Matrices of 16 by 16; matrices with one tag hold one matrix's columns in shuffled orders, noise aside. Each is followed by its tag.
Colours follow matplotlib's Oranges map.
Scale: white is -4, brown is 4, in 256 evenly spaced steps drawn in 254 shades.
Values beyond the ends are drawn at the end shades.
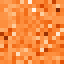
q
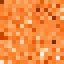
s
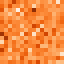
q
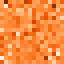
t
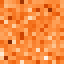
s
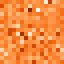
q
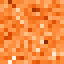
s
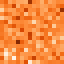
s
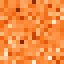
s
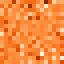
t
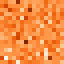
s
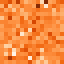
t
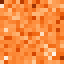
t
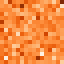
t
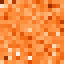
t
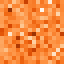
q
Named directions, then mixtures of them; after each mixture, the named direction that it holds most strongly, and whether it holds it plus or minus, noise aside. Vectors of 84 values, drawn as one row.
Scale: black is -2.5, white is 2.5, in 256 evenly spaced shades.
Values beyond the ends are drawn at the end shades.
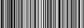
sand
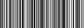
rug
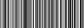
rug, minus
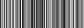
rug, plus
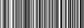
sand, minus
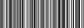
rug, plus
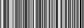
sand, minus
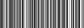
rug, plus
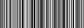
rug, plus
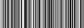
rug, minus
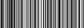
sand, plus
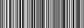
rug, plus
